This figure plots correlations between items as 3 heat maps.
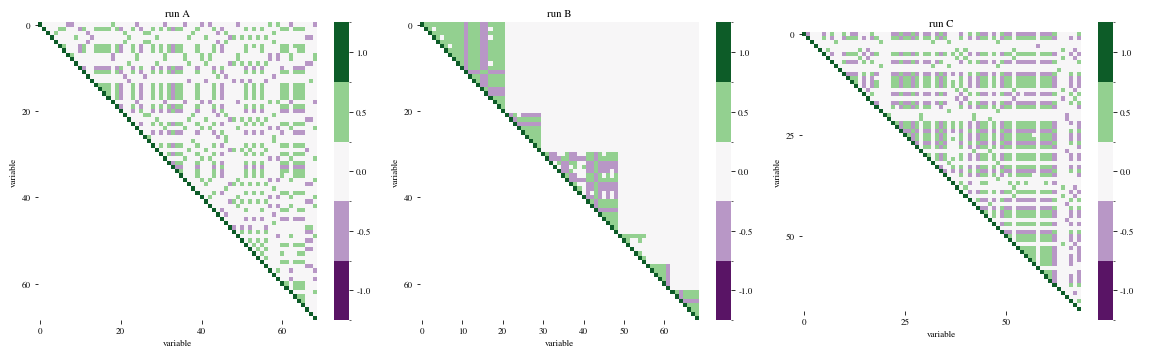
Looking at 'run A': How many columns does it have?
69
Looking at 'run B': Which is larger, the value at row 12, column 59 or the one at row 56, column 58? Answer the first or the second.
the second
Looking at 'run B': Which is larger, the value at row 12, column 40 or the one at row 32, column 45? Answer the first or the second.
the first
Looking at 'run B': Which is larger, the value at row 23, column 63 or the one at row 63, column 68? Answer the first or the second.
the second
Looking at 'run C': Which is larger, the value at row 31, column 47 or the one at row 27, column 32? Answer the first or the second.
the first
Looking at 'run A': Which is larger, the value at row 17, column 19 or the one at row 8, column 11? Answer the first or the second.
the first
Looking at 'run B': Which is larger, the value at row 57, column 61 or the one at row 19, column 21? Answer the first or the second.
the second
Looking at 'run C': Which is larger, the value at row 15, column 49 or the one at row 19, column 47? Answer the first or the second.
the first
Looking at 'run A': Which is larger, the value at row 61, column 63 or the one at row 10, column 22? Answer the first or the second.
the first
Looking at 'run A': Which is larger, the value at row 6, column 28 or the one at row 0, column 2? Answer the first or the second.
the first
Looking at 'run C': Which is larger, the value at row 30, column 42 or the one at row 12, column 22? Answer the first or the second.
the second
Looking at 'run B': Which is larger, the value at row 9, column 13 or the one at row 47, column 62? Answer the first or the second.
the first
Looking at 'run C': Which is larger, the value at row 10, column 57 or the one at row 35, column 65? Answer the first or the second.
the second
